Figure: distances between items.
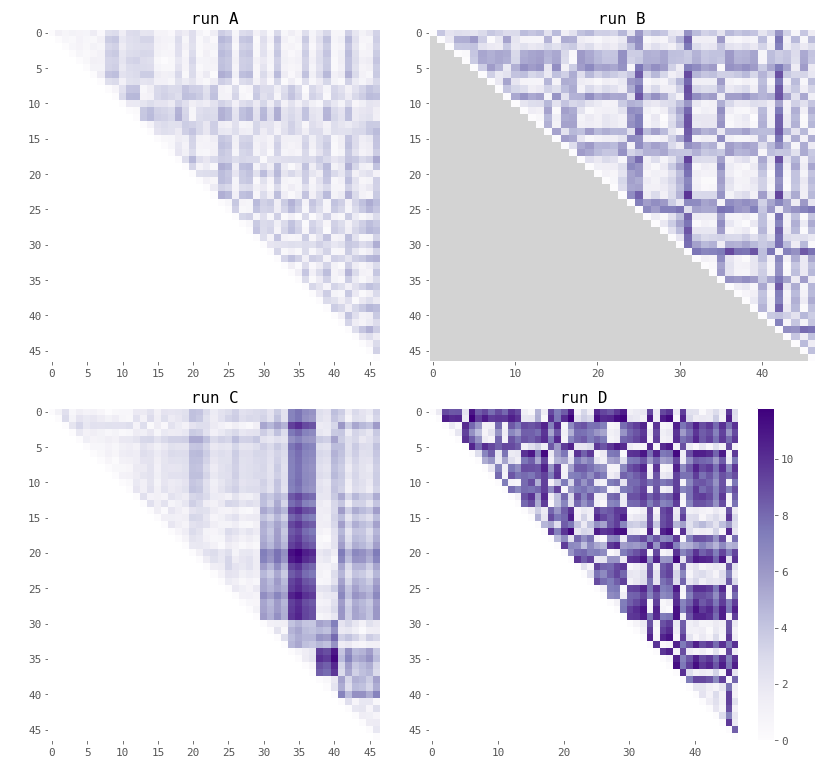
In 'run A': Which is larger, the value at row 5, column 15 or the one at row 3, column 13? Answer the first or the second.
the second
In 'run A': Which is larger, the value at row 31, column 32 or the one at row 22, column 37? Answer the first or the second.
the first
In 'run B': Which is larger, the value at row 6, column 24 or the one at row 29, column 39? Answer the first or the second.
the first
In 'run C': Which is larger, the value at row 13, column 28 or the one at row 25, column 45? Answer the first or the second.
the second
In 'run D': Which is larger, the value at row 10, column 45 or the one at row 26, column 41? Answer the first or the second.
the second
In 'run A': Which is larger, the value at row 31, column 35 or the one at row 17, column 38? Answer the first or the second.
the second
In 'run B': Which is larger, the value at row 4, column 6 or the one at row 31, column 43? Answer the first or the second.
the second
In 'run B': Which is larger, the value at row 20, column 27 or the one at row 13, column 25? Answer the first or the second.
the second
